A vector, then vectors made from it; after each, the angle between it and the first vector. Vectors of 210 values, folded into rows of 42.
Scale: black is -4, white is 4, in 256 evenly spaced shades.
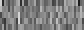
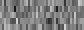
partly opposed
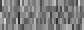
nearly opposite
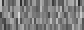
nearly parallel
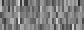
nearly parallel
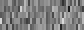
orthogonal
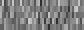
partly opposed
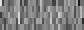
nearly parallel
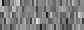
partly aligned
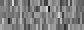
orthogonal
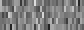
partly aligned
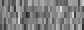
partly aligned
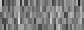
nearly parallel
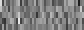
nearly parallel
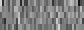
nearly parallel
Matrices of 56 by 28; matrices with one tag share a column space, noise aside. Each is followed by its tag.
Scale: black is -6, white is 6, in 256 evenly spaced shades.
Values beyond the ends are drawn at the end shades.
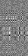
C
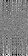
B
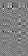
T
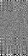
B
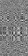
C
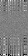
B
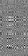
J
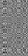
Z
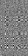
J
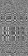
C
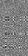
J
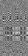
C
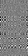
J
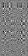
T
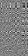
T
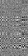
J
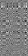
T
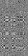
J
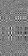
C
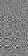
J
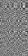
T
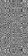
Z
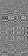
C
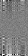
B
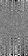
B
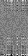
B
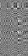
T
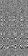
J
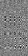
J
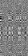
C
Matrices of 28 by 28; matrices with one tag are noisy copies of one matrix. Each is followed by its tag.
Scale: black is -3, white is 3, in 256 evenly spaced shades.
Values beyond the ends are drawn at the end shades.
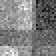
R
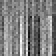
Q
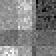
R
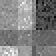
R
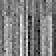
Q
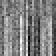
Q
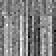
Q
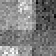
R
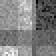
R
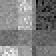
R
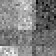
R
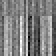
Q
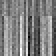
Q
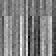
Q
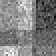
R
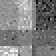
R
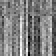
Q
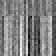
Q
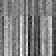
Q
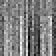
Q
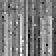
Q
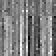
Q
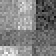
R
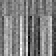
Q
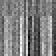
Q
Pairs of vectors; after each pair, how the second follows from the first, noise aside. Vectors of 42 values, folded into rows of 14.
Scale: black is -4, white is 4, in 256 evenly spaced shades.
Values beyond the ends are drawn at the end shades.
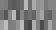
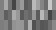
reversed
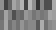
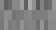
shrunk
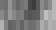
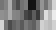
scaled up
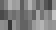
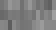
shrunk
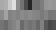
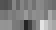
reversed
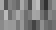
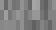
shrunk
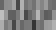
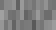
shrunk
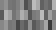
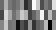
scaled up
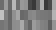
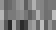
reversed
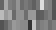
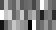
scaled up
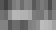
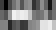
scaled up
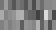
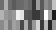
scaled up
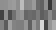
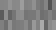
shrunk
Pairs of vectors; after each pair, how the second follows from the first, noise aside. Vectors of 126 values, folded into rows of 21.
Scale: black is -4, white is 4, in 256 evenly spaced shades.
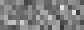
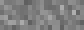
shrunk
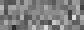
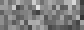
shuffled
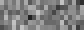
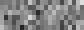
negated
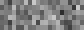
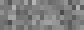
shrunk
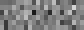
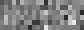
shuffled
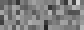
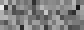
shuffled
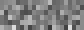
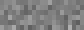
shrunk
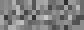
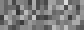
negated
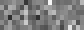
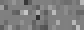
partly zeroed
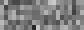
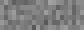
shrunk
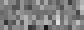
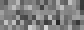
negated
